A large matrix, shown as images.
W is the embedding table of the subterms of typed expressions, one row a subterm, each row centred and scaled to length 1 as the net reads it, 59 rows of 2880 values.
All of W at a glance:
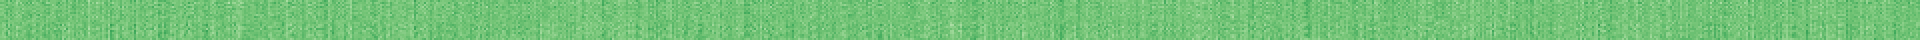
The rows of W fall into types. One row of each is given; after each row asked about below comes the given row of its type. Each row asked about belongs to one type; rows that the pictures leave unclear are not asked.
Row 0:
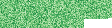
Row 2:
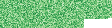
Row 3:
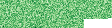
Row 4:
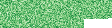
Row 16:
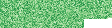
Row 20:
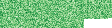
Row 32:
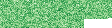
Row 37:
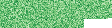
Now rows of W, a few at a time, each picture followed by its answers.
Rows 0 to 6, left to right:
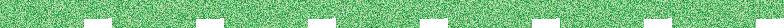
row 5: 3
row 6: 20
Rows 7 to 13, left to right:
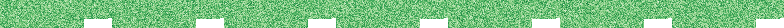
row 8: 20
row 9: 16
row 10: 3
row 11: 0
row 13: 0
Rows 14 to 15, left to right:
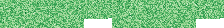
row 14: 20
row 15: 37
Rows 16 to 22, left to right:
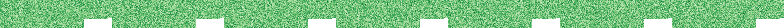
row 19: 0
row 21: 37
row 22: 37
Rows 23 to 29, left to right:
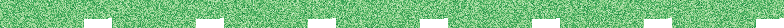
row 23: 0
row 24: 3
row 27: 37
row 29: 16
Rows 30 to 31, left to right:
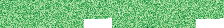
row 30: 2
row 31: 3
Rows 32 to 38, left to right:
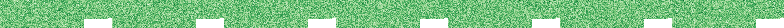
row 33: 32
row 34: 0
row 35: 4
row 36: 16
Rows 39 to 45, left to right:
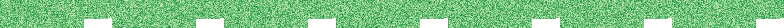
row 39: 0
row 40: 32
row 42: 3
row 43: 3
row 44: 2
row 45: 4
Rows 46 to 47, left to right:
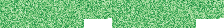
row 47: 16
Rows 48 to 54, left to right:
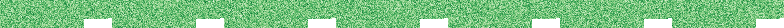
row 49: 4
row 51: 37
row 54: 16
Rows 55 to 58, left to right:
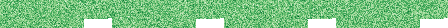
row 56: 20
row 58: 16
